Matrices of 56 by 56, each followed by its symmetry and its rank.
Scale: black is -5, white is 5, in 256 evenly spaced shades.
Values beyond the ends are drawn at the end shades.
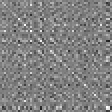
symmetric, rank five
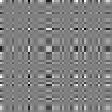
symmetric, rank one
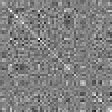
symmetric, rank five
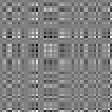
symmetric, rank one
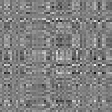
neither, rank three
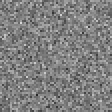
neither, full rank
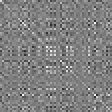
symmetric, rank five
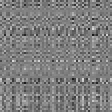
neither, rank three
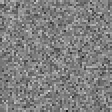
neither, full rank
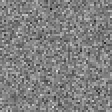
neither, full rank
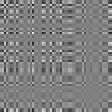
symmetric, rank one
